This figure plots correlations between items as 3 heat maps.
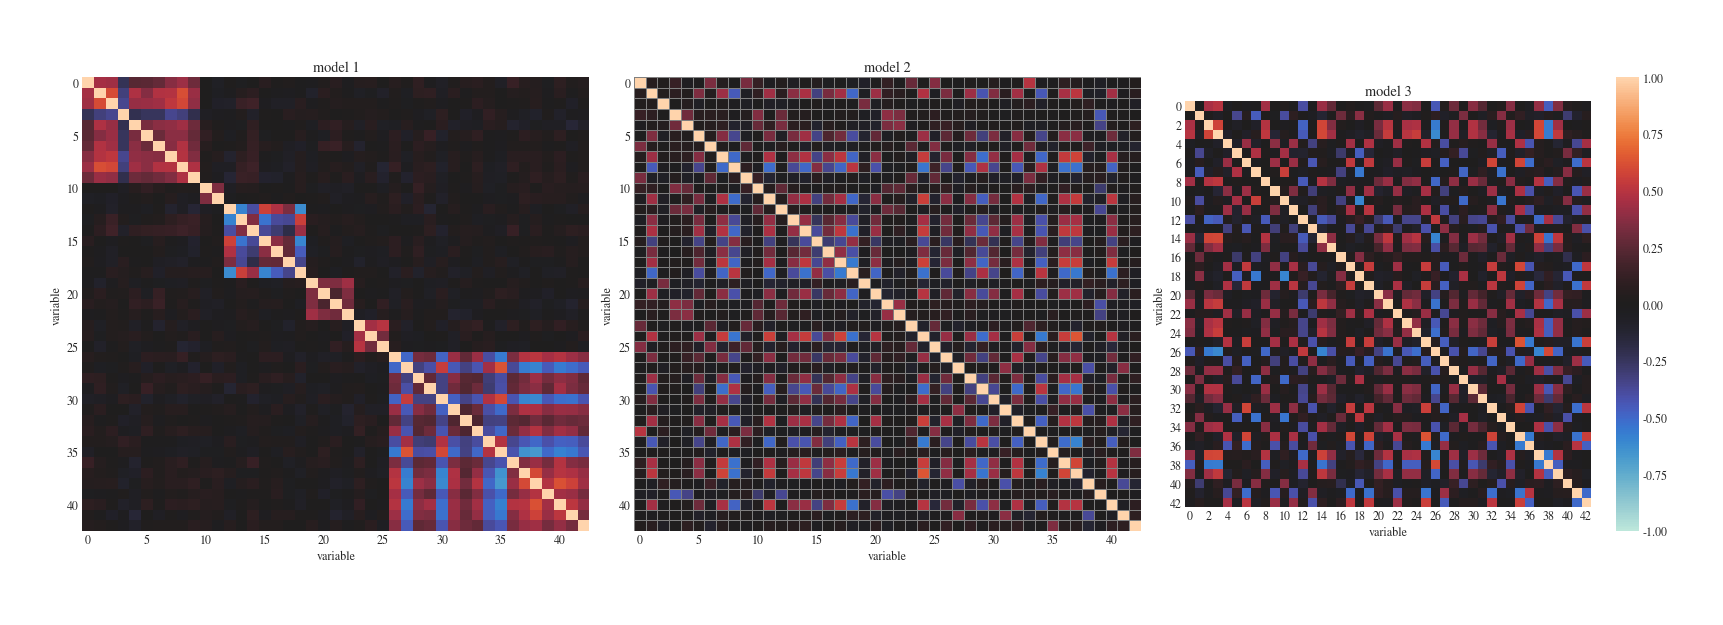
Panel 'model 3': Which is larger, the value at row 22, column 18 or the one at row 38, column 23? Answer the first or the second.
the first
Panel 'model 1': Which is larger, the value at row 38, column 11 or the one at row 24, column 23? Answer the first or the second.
the second
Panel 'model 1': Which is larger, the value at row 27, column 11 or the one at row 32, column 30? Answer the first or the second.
the first
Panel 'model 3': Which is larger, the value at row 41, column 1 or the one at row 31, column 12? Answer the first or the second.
the first
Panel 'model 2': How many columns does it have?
43
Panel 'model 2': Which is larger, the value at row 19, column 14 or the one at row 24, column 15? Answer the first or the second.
the first
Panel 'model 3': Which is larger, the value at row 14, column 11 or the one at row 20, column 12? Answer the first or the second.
the first
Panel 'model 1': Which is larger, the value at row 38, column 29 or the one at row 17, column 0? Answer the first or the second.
the first
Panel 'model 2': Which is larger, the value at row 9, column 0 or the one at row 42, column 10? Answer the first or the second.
the first
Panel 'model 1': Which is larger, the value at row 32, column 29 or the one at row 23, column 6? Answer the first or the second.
the first
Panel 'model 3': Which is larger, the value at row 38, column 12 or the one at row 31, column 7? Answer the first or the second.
the first
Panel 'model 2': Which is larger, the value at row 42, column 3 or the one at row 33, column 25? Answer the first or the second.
the second
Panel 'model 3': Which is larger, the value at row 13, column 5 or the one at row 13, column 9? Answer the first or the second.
the first
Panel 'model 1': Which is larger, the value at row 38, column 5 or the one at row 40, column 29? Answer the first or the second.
the second
